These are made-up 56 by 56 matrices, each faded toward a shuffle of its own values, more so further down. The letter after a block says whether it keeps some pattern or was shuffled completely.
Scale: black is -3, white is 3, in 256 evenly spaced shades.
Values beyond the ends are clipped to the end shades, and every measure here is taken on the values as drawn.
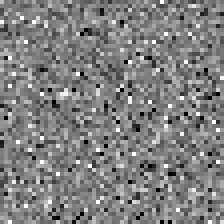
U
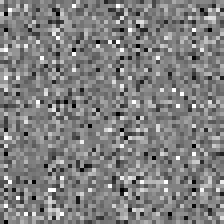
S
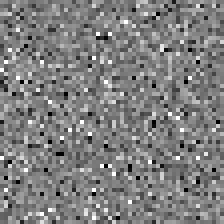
U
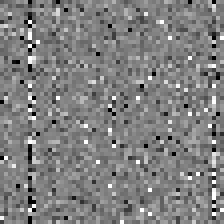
S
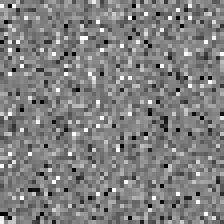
U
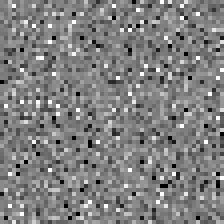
U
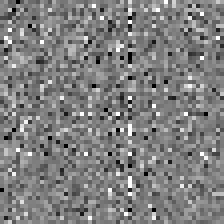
S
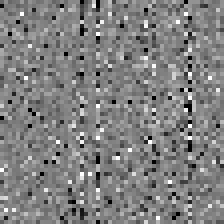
S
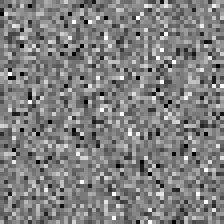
U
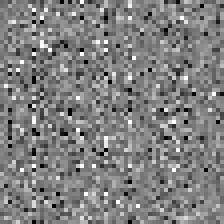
S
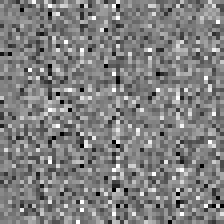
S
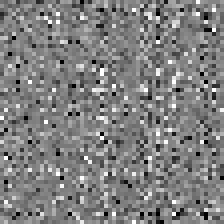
S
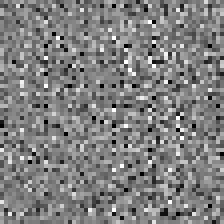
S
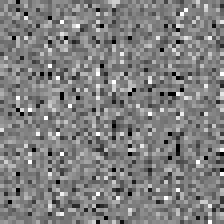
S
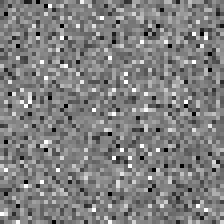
U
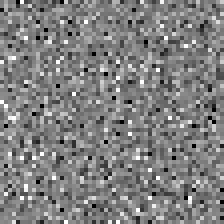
U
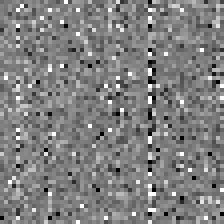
S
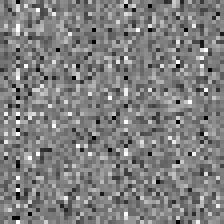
S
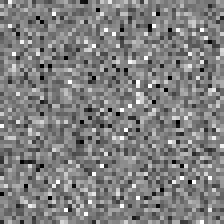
U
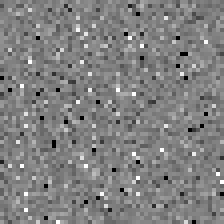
U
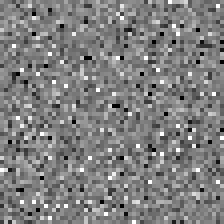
U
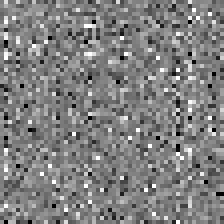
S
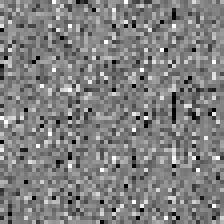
S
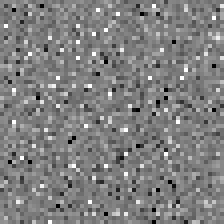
U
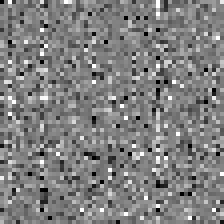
S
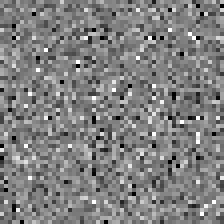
S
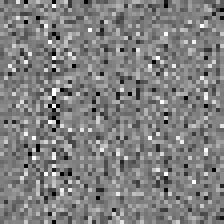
S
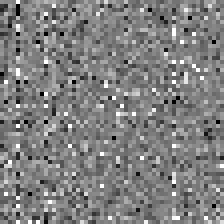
S
